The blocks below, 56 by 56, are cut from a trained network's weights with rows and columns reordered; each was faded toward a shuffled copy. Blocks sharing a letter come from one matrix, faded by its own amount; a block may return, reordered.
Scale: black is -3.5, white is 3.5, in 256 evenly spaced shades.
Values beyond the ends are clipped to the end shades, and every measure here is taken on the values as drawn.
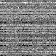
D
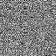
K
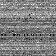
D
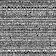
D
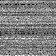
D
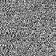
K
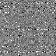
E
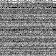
D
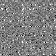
E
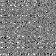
E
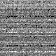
D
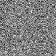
K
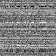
D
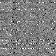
E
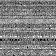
D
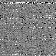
E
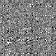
E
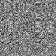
K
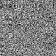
K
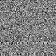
K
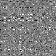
E
